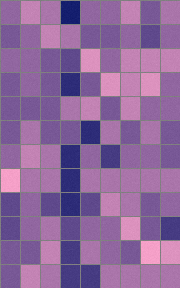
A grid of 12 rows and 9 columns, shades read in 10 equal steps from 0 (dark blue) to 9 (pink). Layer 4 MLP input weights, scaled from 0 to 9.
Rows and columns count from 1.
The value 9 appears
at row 8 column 1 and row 11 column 8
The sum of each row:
45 43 51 46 46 39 40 52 37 41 49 45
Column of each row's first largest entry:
2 3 5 6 5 2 2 1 6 7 8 2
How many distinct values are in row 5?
4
